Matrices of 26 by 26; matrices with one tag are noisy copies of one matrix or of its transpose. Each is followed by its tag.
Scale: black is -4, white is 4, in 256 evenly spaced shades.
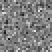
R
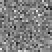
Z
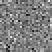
Z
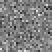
Z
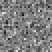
R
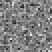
R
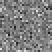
Z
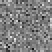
Z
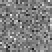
Z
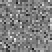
Z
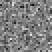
R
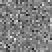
Z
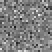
Z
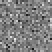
Z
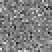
Z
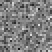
R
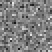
R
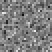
R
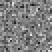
R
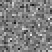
R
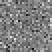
Z
